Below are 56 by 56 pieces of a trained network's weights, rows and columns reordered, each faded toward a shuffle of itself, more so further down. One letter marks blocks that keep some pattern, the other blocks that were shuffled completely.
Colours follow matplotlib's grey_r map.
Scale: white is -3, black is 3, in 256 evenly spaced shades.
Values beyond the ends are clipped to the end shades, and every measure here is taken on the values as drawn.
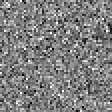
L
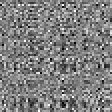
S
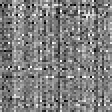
S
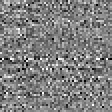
S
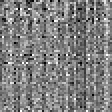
S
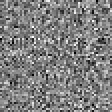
S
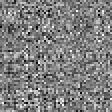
S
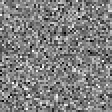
L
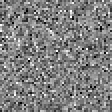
L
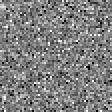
L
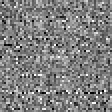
S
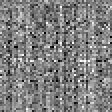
S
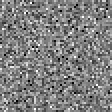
L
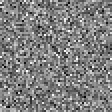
L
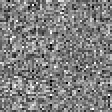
S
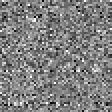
S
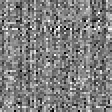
S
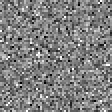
L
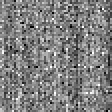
S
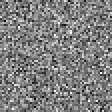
L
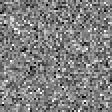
L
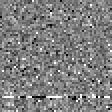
S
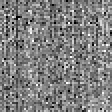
S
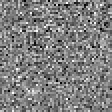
S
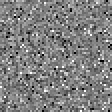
L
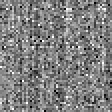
S
